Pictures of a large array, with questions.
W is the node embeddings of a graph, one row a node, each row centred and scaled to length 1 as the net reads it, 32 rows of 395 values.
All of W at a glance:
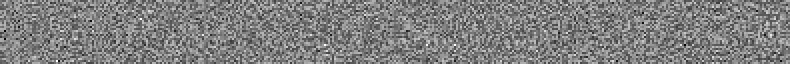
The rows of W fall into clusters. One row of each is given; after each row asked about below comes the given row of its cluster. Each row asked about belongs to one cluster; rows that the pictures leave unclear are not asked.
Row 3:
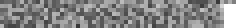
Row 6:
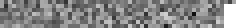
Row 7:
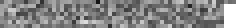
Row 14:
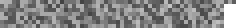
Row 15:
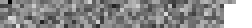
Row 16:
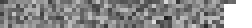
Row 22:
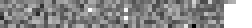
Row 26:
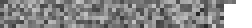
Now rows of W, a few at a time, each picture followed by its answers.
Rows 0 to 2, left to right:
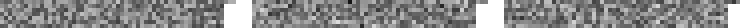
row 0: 22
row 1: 7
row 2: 6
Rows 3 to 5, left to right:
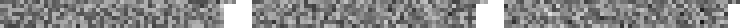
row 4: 22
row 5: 14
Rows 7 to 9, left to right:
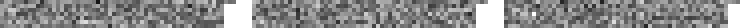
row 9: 3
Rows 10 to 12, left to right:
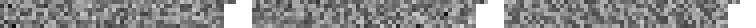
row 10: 26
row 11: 6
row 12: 14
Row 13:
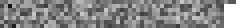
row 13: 26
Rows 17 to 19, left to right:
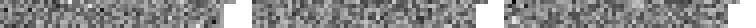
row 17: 3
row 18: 16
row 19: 15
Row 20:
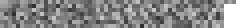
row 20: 14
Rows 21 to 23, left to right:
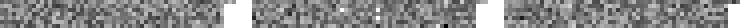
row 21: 3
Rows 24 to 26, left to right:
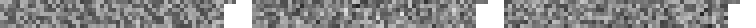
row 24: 14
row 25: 16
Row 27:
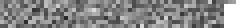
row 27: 22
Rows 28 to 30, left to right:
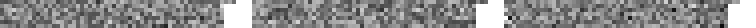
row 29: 7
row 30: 22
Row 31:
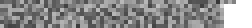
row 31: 3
